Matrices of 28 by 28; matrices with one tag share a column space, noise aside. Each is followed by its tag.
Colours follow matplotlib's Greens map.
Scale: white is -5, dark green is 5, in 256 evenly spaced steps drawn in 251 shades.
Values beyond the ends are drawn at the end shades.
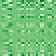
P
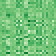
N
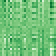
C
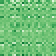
P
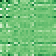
P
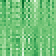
C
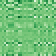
P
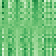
C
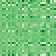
P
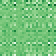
P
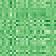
N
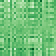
C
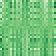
C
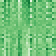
C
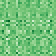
N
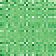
P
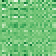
P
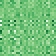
N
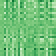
C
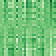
C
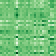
N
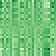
C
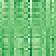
C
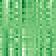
C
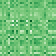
N
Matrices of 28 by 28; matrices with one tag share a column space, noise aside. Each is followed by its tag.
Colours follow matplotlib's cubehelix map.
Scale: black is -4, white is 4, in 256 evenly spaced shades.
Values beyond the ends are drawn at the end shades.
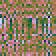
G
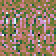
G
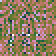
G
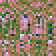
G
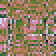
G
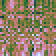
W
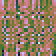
W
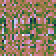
G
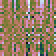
W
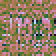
G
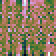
W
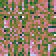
W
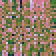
W
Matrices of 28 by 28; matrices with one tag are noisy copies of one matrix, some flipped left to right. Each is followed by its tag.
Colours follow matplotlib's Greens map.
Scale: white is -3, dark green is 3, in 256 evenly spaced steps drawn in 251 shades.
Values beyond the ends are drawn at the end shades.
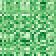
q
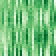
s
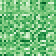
q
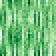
s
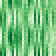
s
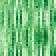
s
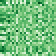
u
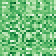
q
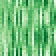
s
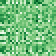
u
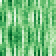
s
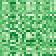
q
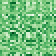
q
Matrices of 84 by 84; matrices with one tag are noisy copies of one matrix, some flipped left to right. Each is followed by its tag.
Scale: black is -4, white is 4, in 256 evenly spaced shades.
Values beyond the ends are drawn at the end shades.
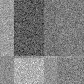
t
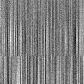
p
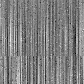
p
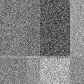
t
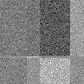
t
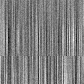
p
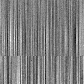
p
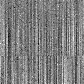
p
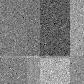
t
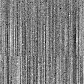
p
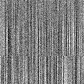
p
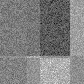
t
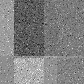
t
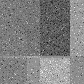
t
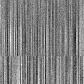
p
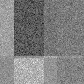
t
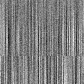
p
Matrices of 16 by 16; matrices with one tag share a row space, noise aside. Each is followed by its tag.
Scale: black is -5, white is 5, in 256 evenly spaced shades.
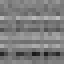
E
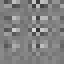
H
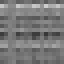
E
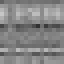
E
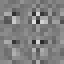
H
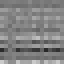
E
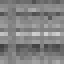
E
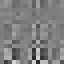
H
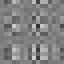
H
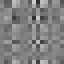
H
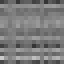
E
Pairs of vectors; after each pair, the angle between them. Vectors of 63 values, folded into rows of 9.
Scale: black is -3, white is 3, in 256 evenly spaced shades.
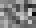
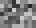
partly aligned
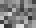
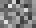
orthogonal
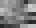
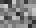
orthogonal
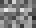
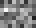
nearly parallel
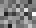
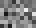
nearly parallel
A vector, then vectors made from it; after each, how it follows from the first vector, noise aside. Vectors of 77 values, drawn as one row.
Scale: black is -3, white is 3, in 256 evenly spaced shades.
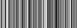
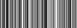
negated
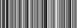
negated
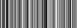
negated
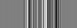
partly zeroed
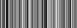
negated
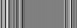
partly zeroed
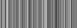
shrunk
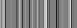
partly zeroed
